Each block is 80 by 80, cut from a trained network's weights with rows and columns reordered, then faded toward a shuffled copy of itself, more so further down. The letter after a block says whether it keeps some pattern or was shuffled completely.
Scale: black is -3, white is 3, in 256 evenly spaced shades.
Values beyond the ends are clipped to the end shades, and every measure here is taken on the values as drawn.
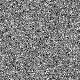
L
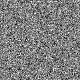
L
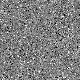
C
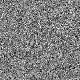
C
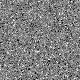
L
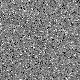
L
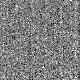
C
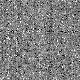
C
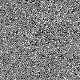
C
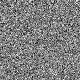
C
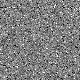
C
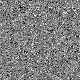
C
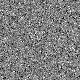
L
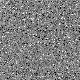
C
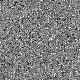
L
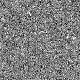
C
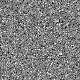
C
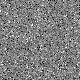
L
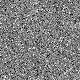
L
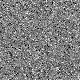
L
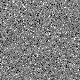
L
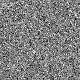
L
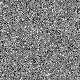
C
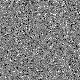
L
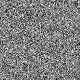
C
